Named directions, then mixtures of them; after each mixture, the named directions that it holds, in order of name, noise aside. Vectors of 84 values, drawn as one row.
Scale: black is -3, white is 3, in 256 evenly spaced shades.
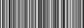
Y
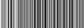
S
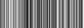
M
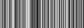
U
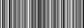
U, Y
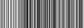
M, S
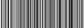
S, Y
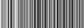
S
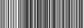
M, S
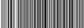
S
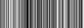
M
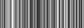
M, U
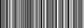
M, S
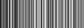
S
